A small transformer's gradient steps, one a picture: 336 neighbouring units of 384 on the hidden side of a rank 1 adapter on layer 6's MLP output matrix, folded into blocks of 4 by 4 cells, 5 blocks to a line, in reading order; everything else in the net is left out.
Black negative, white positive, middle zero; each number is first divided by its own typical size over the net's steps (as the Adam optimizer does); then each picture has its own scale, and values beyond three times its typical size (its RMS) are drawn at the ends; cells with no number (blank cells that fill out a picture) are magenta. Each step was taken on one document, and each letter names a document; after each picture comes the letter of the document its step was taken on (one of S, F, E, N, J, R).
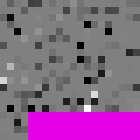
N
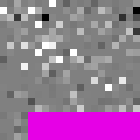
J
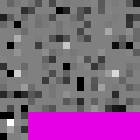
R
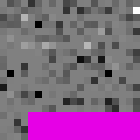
J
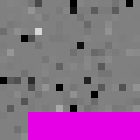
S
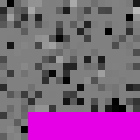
R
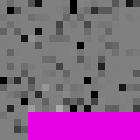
S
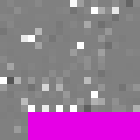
S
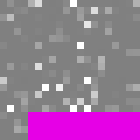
N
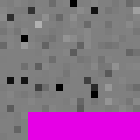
J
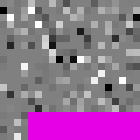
J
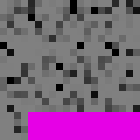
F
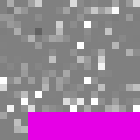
S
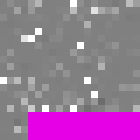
S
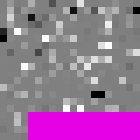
F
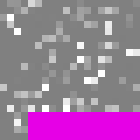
F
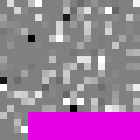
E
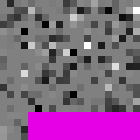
J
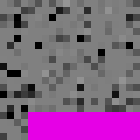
R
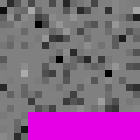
J
